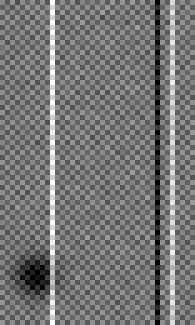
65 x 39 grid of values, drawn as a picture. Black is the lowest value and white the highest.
Dips: one, in the bottom left. Ninth with the lowest average: bottom left. Odd lines: columns 11, 32 and 35.
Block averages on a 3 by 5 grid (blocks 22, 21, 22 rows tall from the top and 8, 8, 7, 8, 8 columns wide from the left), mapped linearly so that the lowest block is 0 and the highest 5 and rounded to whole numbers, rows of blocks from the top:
3 5 3 3 3 / 3 5 3 3 3 / 0 3 3 3 3
